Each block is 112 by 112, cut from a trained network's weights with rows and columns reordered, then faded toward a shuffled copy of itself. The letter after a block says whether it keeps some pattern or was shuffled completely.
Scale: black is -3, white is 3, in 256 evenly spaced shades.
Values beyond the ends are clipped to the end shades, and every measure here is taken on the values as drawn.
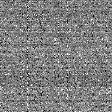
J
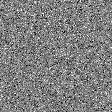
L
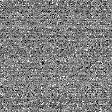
J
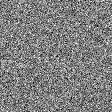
L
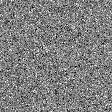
L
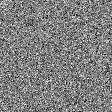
L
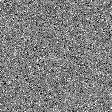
L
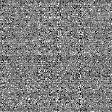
J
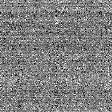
J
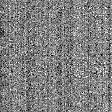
J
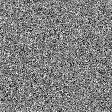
L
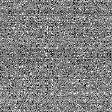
J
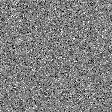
L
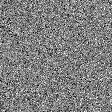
L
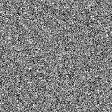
J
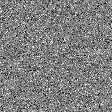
L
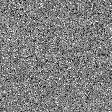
L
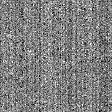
J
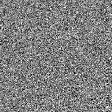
J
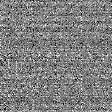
J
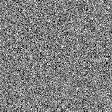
J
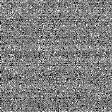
J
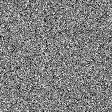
L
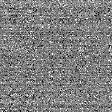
J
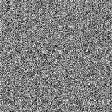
J
